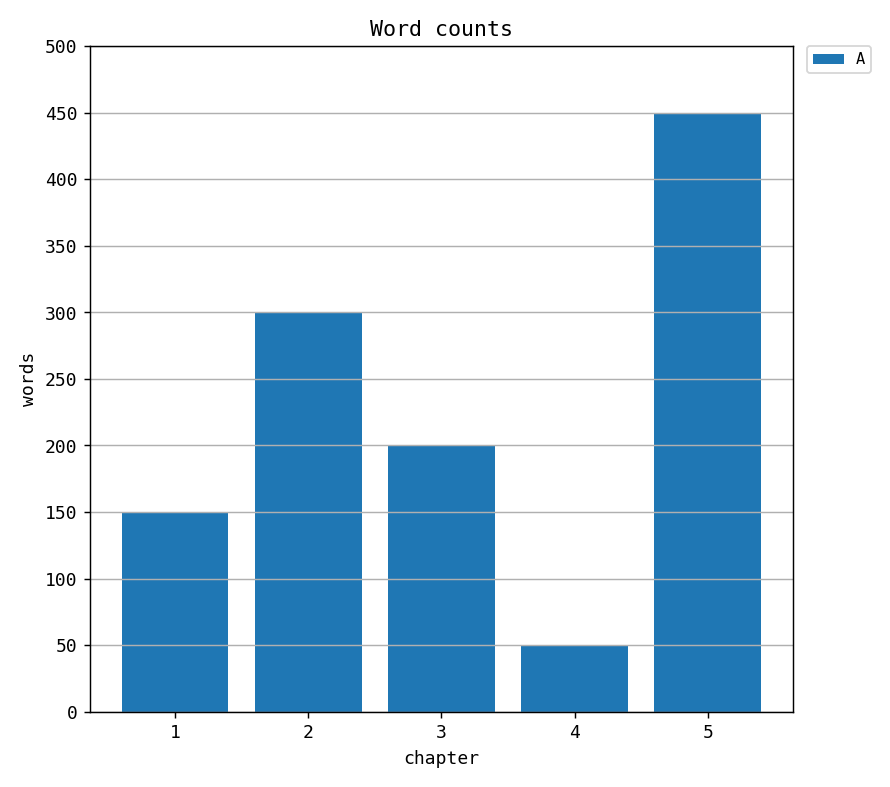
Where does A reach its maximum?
5
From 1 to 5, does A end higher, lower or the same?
higher
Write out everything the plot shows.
Title: Word counts
x-axis: chapter, ticks 1 2 3 4 5
y-axis: words, ticks 0 50 100 150 200 250 300 350 400 450 500
Legend: A
Values:
A: 150 300 200 50 450
